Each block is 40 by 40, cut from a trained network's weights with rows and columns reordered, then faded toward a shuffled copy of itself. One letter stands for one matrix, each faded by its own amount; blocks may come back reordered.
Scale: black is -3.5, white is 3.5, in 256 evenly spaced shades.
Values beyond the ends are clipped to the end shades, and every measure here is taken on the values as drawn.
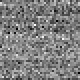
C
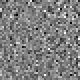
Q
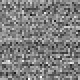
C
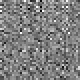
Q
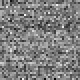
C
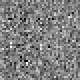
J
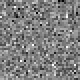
J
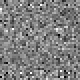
Q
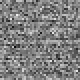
C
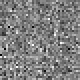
J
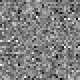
Q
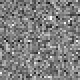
J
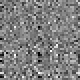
Q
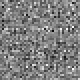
J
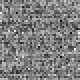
C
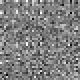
Q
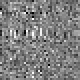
Q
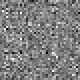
Q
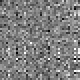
Q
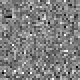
J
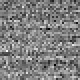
C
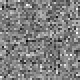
J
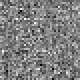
J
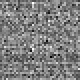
C
